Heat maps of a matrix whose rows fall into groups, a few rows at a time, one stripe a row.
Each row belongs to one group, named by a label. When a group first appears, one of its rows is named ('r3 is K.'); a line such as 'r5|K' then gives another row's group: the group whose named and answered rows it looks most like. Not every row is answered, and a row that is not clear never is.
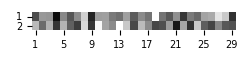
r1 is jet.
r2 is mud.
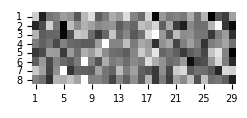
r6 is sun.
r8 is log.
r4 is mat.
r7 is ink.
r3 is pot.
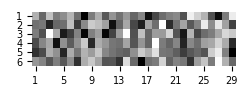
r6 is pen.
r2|pen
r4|jet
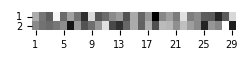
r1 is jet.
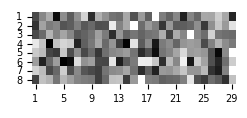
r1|jet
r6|pot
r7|ink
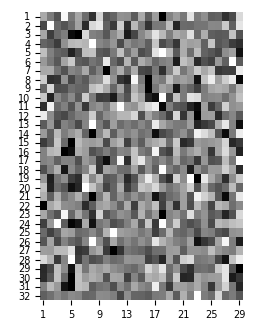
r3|pot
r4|log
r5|pot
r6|ink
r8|pen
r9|pen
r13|sun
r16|mat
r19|pot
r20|pot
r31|mat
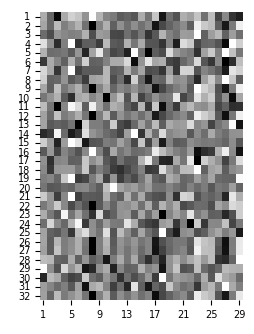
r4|ink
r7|ink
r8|pen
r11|log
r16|sun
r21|ink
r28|ink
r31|pen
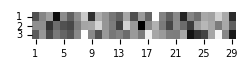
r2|pen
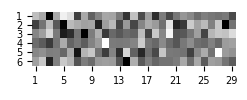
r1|log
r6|log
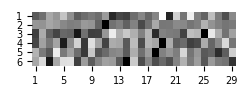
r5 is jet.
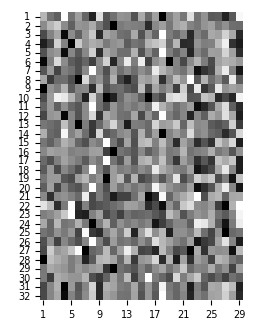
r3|jet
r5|jet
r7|sun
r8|pot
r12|jet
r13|pot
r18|sun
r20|sun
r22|ink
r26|sun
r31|jet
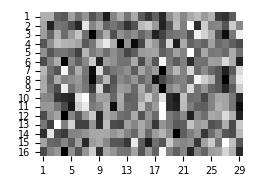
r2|pot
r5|pot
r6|jet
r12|jet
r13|mud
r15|pen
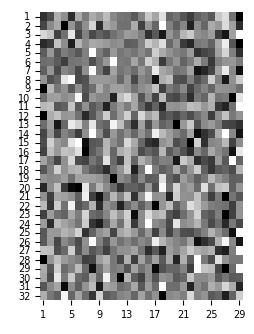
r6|mat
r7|sun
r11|ink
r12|mud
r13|log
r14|sun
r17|ink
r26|sun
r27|ink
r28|mud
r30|mud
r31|jet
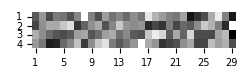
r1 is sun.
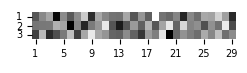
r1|jet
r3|pen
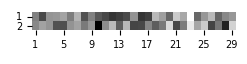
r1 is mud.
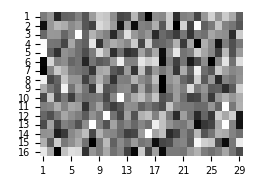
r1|pen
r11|pen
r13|sun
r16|log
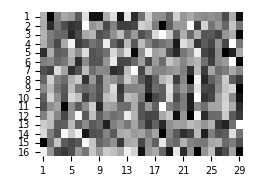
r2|pot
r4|ink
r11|jet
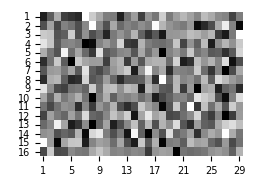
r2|sun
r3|ink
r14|pen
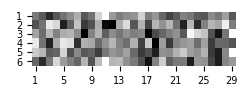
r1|mat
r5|ink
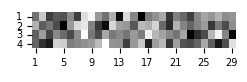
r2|pot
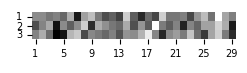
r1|pen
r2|jet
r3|mat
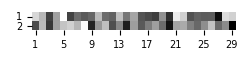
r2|log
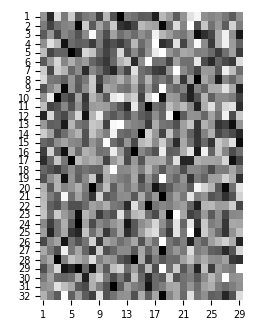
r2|pot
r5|pot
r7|pen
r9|jet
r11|pen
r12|pen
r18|mat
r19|jet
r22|pen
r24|pot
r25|pot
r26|jet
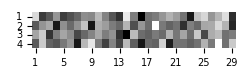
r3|log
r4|pen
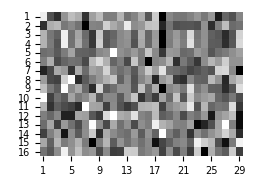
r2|mud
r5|mat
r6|pen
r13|sun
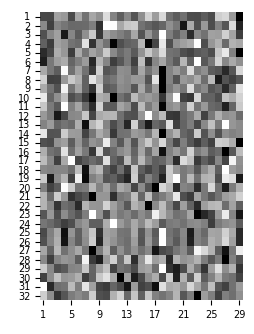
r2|mat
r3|jet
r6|mud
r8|log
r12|mat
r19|pen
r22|pen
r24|mat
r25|jet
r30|mud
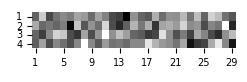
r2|pot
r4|sun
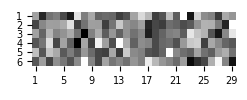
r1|pot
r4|mud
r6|sun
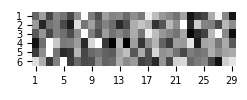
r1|sun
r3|sun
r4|mud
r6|ink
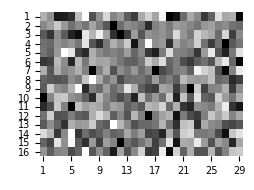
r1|mat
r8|log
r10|mud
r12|pen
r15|mud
